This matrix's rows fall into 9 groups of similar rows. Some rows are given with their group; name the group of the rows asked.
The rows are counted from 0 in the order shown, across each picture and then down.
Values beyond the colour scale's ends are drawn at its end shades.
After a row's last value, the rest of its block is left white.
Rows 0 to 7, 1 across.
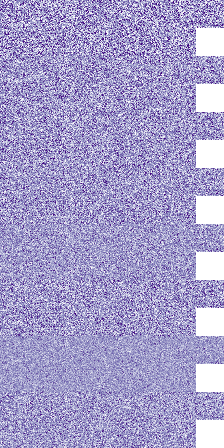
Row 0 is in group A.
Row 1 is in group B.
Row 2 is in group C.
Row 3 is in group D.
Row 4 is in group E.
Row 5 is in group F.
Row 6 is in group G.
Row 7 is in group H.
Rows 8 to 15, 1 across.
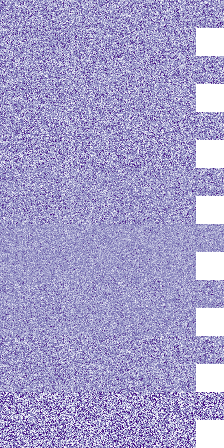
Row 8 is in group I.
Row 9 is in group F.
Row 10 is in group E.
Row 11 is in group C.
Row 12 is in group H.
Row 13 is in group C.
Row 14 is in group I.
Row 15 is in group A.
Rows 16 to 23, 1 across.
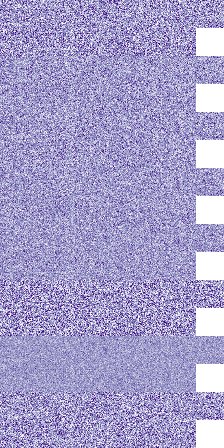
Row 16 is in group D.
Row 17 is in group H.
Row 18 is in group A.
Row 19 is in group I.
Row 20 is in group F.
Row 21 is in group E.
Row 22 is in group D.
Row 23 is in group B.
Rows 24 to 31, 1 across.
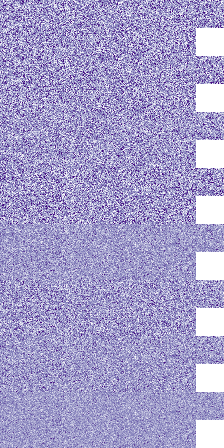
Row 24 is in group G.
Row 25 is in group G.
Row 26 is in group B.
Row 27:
C
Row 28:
C
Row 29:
E
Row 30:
C
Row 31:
C
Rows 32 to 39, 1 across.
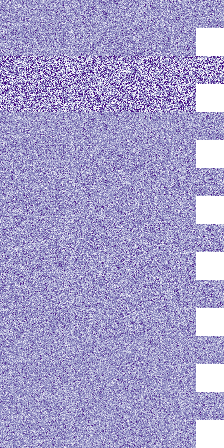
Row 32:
D
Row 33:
H
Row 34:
D
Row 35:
F
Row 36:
B
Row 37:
I
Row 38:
H
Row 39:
A
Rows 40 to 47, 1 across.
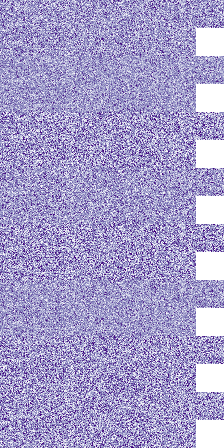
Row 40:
F
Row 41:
A
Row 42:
A
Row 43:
C
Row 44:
F
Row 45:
F
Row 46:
D
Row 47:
H
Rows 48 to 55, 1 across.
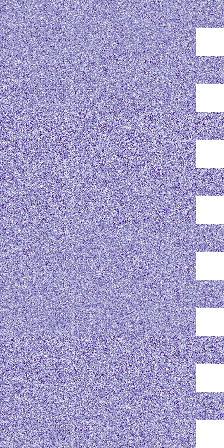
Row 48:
C
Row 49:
D
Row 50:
H
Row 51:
C
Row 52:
G
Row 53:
I
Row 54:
F
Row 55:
I
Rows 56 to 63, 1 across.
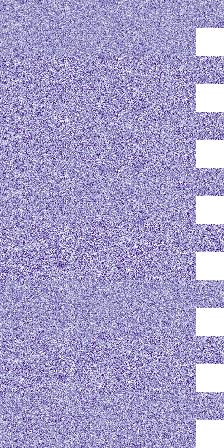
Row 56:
G
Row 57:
G
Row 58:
G
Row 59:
G
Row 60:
B
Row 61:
E
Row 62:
B
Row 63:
E
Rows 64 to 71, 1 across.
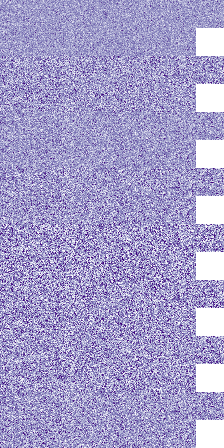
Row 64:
D
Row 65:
F
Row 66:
C
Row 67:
C
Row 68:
A
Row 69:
F
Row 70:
B
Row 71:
C
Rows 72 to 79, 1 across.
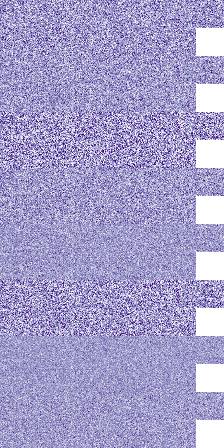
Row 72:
C
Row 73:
I
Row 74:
A
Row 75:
H
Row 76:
E
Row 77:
I
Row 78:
D
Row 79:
H
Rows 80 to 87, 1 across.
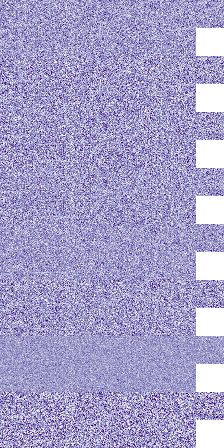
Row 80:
H
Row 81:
H
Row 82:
D
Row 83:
D
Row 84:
F
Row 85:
F
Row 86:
E
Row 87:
A
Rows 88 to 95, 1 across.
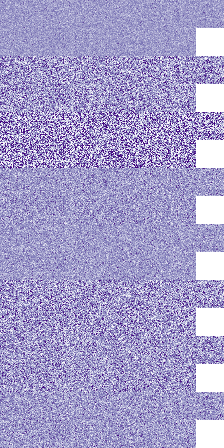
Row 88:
I
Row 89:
I
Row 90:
D
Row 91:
D
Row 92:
A
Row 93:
H
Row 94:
C
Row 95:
I
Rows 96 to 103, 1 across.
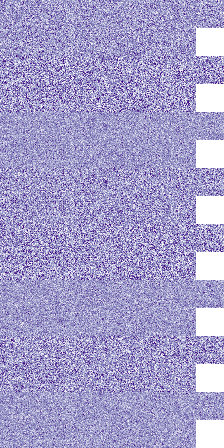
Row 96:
E
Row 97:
G
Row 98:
D
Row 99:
D
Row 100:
E
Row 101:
B
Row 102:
F
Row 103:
A
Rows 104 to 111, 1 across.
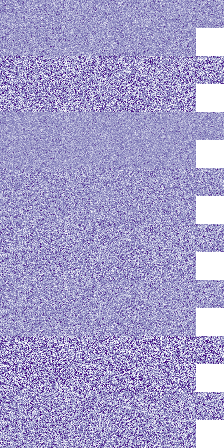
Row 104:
C
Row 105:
H
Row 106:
C
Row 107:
E
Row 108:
H
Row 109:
H
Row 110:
I
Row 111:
H
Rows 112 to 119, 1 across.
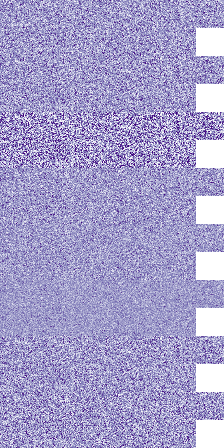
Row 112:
A
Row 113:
I
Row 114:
I
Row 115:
C
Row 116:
H
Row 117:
C
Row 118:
I
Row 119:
G
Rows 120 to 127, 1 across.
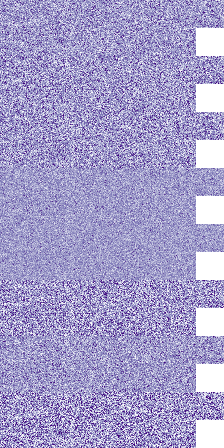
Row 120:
B
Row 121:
G
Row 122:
I
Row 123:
F
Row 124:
H
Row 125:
D
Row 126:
C
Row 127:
B
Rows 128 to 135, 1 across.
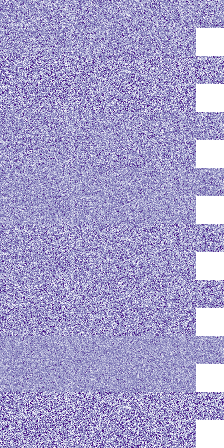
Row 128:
A
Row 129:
H
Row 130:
E
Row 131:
I
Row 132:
I
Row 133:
C
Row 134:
E
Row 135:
H
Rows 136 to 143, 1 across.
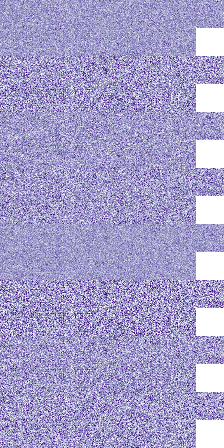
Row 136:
E
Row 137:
D
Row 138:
B
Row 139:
C
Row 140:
F
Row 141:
D
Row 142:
D
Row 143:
H
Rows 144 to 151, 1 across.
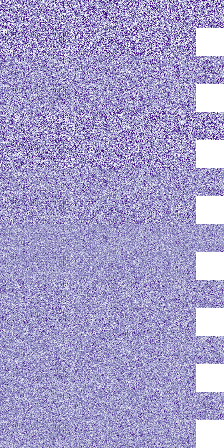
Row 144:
D
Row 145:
I
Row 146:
F
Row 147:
D
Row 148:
D
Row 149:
C
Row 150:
B
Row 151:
I
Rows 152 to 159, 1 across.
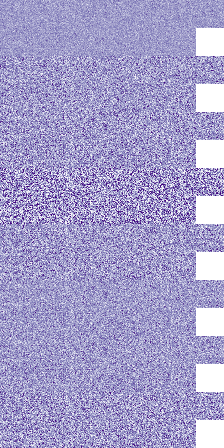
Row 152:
F
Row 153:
C
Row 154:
D
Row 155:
E
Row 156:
E
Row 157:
D
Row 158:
D
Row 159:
E
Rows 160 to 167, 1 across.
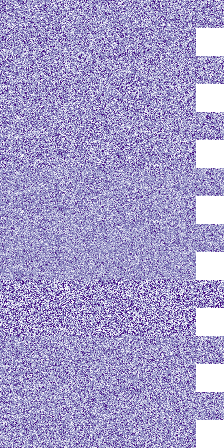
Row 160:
C
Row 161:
H
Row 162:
B
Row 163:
B
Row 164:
F
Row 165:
G
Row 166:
E
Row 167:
D
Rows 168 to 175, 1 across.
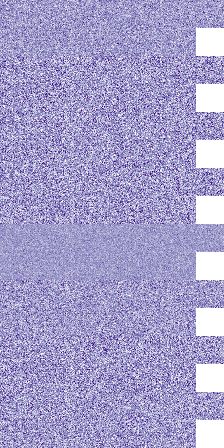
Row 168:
H
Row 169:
C
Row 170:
C
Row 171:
I
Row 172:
E
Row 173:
G
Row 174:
D
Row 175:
H
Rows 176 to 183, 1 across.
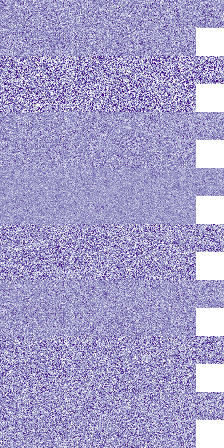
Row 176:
I
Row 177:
A
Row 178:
H
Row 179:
F
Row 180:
B
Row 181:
D
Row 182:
C
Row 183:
H
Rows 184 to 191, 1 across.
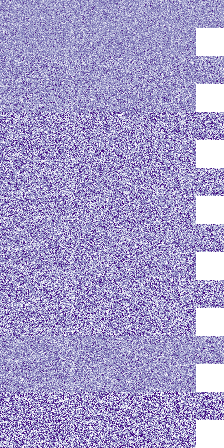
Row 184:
D
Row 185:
E
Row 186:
F
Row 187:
A
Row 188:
B
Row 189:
A
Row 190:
B
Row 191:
I
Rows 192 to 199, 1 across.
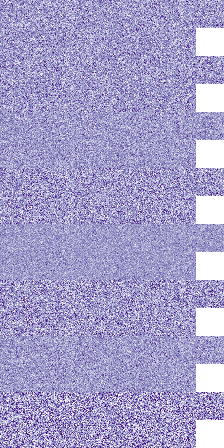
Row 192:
A
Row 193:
C
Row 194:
I
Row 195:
E
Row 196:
C
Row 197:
F
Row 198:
A
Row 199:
G
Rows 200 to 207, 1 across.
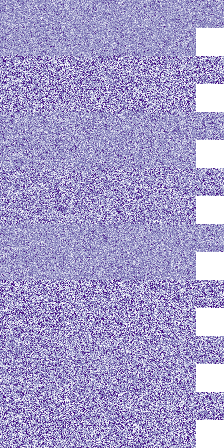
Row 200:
C
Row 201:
G
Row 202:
F
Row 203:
B
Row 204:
D
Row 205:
F
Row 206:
E
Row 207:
G
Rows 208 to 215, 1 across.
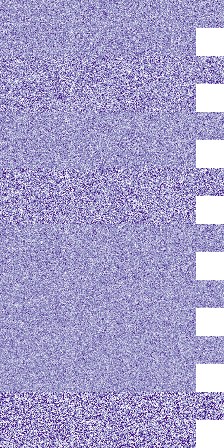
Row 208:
D
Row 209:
B
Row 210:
H
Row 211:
G
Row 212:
C
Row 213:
B
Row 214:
A
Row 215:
I
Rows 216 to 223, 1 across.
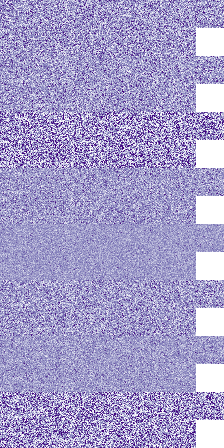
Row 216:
H
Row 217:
A
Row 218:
I
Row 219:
D
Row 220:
H
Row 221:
A
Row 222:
F
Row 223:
B
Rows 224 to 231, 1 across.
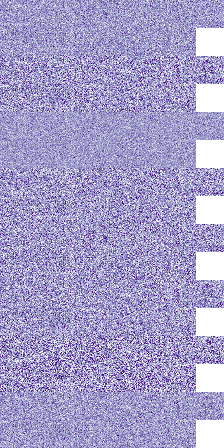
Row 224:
D
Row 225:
I
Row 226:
H
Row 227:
A
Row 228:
D
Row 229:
I
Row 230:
B
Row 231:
I
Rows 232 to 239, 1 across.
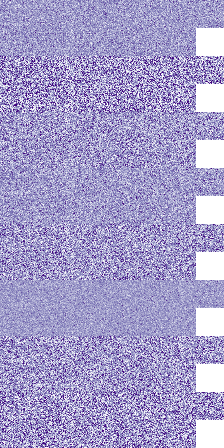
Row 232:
D
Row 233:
E
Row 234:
H
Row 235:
A
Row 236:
C
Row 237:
A
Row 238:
A
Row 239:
C
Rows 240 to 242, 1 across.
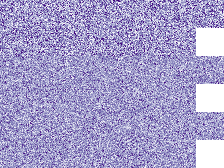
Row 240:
F
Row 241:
G
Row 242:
H
